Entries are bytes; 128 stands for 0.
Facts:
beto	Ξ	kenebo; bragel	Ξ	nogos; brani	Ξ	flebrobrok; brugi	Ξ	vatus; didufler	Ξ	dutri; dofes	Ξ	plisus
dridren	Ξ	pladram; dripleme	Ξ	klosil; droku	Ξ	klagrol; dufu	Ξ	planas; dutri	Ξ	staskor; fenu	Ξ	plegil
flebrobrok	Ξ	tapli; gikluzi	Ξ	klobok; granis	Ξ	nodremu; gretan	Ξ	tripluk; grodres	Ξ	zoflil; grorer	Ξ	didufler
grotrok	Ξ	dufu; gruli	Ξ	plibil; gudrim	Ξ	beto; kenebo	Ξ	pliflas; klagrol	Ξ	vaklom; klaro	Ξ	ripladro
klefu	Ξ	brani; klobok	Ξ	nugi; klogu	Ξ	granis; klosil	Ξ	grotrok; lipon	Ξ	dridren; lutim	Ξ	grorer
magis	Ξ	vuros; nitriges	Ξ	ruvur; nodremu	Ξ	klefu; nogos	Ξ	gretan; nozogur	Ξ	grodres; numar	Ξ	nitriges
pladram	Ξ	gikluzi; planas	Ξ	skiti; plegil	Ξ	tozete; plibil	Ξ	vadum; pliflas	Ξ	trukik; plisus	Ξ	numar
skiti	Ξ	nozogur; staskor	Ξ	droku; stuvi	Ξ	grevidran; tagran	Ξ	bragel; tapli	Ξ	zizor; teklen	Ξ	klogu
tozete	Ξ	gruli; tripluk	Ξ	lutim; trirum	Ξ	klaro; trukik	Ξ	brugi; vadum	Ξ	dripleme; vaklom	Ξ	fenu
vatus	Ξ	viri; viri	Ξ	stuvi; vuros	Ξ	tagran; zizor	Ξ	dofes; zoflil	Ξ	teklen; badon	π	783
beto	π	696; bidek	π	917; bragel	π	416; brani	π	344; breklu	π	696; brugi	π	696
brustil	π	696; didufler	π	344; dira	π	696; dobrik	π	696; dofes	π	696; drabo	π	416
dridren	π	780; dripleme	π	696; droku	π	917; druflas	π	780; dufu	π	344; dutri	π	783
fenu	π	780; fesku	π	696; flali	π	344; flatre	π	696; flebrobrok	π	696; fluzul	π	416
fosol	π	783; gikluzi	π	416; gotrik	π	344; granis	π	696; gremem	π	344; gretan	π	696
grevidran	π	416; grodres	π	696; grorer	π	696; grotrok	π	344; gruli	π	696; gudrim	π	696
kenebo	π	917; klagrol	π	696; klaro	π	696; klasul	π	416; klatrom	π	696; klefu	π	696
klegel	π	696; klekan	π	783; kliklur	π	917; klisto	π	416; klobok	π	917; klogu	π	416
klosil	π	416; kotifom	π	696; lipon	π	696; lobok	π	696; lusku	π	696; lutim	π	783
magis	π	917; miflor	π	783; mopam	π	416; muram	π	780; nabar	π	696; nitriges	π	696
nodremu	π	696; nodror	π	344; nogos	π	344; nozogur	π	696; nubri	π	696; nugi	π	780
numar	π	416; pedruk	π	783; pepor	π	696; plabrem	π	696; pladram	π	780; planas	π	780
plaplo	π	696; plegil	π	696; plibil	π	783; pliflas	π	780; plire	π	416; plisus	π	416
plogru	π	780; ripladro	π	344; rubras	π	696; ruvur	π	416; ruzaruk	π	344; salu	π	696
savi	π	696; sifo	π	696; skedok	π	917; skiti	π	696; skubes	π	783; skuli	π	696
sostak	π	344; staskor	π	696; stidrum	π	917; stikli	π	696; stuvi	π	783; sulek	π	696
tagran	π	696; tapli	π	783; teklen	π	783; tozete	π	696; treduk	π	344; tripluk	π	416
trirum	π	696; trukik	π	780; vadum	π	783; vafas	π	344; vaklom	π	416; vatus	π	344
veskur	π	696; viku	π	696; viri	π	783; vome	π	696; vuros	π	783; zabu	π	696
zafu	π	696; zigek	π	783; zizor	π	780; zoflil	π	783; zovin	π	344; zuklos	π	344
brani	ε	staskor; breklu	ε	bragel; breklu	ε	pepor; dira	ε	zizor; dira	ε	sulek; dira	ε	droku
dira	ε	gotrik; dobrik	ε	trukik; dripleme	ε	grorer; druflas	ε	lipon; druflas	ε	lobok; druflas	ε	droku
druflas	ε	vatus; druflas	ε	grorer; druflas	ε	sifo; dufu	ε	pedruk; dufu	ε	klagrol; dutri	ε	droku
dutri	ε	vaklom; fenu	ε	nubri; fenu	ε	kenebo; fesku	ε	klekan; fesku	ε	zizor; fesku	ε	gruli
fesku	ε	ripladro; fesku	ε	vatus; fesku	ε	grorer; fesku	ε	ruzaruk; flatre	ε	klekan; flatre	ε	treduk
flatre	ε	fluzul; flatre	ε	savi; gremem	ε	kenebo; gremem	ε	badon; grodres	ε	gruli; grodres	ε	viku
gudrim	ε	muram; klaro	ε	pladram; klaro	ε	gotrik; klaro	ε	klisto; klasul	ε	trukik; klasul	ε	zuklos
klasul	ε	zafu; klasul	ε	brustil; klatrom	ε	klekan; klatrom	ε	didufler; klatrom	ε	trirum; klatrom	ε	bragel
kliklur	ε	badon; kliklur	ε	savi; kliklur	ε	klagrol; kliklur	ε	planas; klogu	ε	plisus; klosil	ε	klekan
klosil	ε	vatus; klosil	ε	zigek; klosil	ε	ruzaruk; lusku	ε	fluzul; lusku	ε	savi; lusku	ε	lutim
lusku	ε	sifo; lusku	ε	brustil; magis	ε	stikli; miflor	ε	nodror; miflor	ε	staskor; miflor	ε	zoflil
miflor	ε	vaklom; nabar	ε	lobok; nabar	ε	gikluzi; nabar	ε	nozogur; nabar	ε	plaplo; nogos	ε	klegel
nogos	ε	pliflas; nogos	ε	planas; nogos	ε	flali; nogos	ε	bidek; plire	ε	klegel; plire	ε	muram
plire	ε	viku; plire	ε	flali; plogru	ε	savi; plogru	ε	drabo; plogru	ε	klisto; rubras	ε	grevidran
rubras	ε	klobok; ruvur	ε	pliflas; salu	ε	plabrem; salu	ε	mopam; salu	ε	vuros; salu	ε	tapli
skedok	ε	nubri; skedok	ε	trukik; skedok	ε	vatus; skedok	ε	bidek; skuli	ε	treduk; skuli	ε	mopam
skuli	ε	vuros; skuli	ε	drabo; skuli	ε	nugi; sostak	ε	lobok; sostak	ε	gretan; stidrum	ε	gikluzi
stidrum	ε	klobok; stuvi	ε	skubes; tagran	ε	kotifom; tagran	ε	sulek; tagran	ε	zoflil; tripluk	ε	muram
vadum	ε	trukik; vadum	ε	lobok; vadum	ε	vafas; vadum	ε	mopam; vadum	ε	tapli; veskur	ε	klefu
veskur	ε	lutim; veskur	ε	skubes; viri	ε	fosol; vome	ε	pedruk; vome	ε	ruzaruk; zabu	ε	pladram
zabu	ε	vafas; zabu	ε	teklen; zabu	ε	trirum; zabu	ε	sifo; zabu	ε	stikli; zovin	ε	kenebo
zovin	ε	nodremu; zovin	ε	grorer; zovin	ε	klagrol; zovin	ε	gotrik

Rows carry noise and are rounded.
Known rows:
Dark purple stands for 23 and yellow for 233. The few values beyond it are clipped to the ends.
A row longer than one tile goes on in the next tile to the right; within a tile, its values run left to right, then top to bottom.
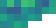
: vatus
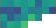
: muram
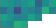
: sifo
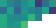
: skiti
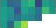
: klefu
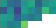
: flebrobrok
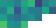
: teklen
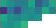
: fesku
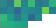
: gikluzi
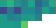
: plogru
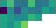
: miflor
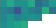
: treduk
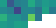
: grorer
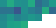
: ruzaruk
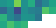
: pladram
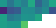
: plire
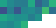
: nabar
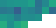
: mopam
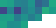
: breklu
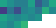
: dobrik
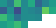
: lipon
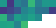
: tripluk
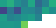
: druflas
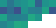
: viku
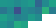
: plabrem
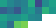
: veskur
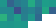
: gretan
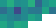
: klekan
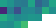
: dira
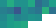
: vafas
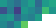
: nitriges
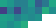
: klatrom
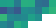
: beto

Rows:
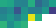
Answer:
plibil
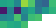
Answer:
viri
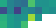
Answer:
dutri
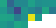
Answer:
klagrol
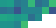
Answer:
stidrum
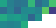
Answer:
rubras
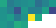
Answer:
gruli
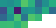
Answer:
fosol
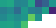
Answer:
grotrok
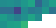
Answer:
bidek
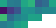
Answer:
gudrim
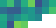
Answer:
stuvi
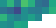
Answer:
kenebo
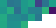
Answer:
nozogur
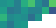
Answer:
grevidran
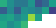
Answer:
dripleme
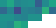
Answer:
trirum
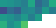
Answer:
klasul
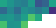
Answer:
klosil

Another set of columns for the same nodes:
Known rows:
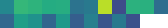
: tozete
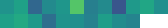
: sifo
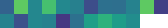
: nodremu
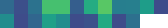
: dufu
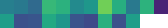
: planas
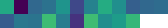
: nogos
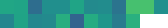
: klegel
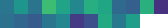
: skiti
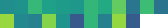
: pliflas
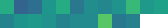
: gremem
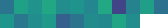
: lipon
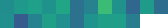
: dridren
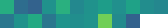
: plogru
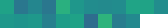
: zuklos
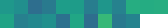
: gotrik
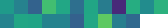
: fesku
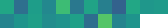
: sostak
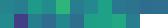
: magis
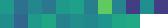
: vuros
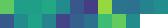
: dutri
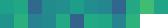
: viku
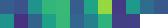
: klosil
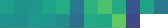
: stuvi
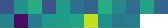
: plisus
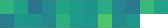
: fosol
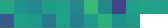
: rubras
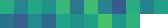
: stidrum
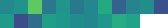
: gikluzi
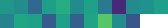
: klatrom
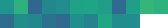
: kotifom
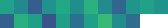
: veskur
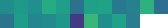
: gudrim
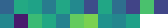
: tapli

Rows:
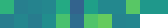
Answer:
plire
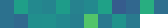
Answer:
nitriges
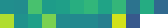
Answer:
trukik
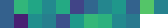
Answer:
brani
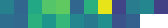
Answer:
vadum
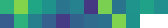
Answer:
staskor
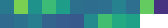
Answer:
granis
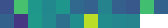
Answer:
flebrobrok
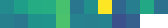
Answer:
plibil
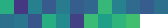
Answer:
tripluk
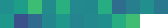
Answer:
klobok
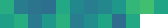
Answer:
flali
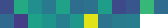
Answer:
dofes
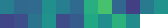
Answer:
tagran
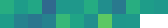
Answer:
grevidran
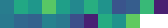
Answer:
nozogur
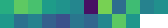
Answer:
droku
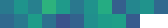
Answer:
klaro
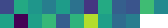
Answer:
zizor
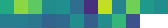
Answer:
vaklom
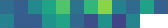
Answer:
grotrok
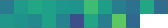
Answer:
beto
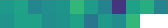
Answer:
lobok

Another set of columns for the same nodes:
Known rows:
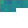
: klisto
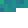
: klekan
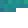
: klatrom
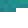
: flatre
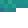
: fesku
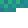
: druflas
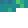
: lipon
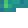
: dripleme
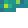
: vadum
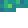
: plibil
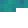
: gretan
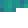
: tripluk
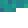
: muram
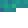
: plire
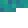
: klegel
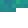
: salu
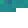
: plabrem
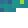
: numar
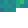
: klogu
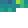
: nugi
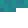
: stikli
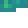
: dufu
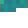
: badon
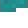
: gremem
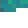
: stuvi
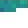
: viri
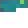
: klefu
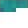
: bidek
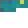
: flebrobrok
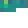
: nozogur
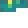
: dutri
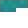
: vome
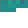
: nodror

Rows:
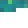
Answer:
lutim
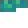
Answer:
grotrok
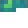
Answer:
fenu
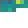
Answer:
dridren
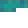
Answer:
nogos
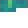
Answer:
klagrol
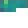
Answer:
grodres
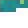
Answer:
nodremu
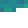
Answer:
bragel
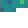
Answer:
tapli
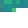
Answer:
zoflil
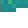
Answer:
dira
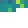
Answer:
gikluzi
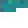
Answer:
magis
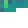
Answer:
planas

